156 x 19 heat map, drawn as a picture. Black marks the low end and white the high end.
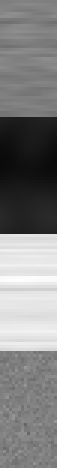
It is made of 4 by 1 panels. Panel 1,1: middling, streaked across, faint in contrast. Panel 2,1: very low, smooth, faint in contrast. Panel 3,1: very high, streaked across, faint in contrast. Panel 4,1: middling, fine-grained, faint in contrast.
